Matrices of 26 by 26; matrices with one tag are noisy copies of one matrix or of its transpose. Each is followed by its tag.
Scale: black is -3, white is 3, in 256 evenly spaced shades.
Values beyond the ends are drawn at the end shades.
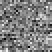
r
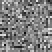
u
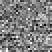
r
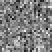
r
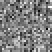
r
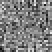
u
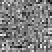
u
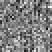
r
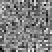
u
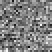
r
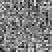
u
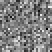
r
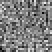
u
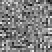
u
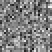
r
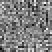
u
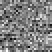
r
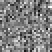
r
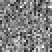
r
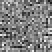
u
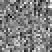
r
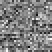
r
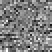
r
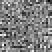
u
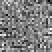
u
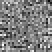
u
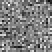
u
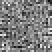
u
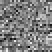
r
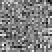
u
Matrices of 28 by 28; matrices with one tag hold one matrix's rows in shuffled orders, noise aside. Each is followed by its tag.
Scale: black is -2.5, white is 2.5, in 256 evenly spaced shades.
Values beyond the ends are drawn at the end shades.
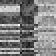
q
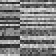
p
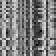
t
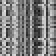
t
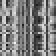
t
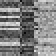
q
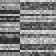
p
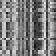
t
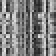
t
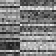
p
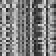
t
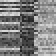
q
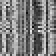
t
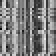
t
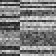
p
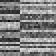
p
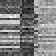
q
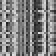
t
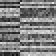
p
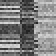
q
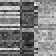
q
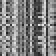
t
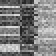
q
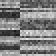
p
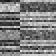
p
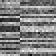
p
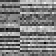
p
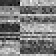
p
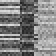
q
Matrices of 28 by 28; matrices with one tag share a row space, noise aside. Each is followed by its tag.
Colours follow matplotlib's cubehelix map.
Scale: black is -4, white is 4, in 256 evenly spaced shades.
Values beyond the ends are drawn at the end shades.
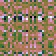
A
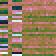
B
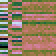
B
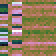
B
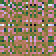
A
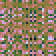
A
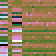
B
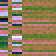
B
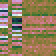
B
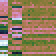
B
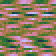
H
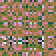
A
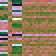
B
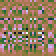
A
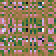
A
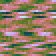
H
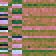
B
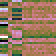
B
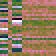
B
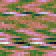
H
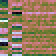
B
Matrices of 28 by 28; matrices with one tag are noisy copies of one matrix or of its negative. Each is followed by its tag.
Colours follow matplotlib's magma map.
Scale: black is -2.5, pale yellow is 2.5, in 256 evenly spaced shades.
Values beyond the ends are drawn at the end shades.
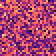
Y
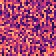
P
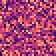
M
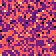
M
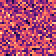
Y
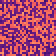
P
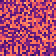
P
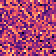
Y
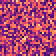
P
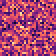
M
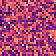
M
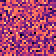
Y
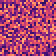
P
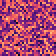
M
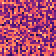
P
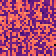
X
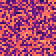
Y
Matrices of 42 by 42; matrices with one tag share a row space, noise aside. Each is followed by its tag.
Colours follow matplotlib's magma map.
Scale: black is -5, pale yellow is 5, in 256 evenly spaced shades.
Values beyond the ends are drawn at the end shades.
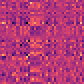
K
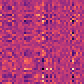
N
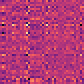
K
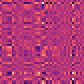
N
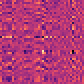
N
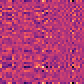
N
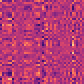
N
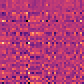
K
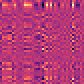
N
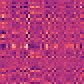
K
